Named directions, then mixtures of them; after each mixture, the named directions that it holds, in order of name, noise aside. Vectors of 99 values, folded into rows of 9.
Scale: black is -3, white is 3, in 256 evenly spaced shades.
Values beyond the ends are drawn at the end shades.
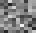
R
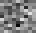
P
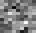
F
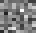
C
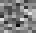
P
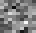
F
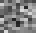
C, P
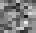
F, P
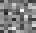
C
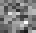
F, R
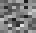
P, R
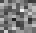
C, P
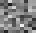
R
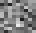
P, R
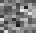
C, P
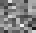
R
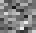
C, F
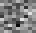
P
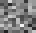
R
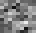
F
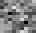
F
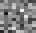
C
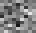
P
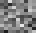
R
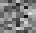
F, P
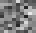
F, P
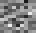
P, R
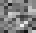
F, R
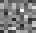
C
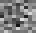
P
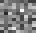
C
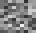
P, R
